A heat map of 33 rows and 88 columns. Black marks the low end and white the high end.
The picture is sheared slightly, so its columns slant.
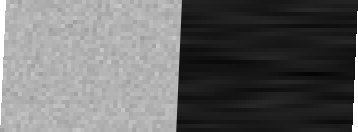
It is made of 1 by 2 panels. Panel 1,1: high, fine-grained, faint in contrast. Panel 1,2: very low, streaked across, faint in contrast.
